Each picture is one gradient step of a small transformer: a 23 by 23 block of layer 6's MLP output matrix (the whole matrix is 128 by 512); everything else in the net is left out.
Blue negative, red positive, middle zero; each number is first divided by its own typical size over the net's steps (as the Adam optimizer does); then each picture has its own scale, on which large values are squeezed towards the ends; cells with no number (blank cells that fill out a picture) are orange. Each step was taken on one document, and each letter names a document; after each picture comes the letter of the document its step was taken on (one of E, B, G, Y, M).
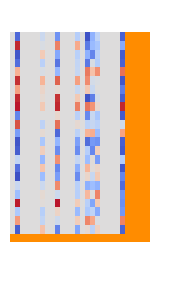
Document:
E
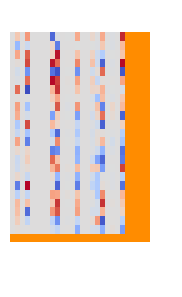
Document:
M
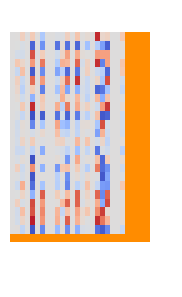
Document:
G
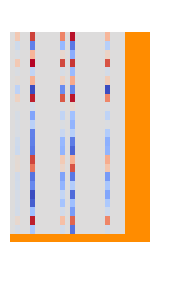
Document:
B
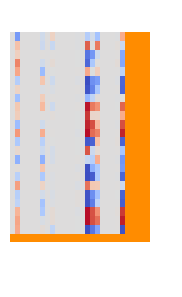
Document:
E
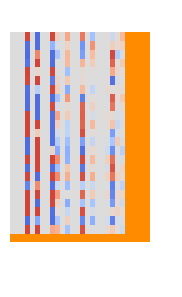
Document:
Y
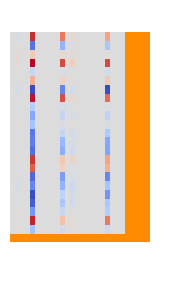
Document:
B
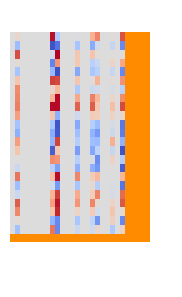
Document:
M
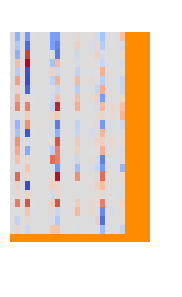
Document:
M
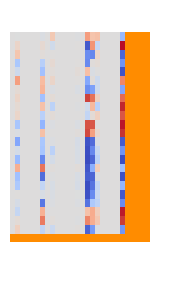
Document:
E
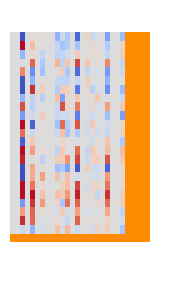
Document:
G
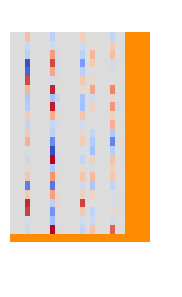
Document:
Y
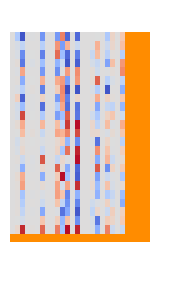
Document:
G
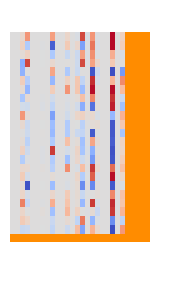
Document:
Y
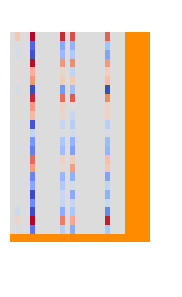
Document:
B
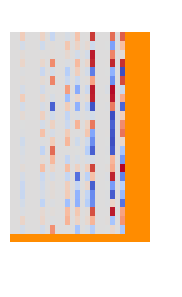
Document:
Y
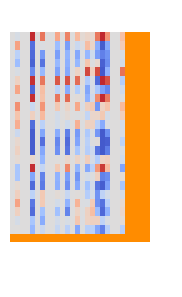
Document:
E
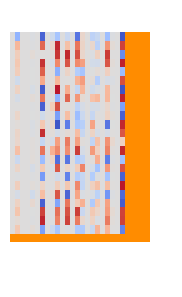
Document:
G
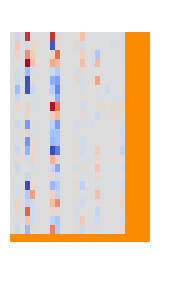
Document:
M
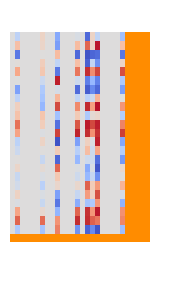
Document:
E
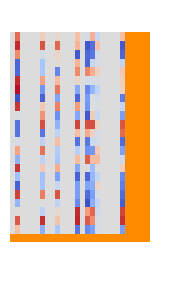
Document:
E
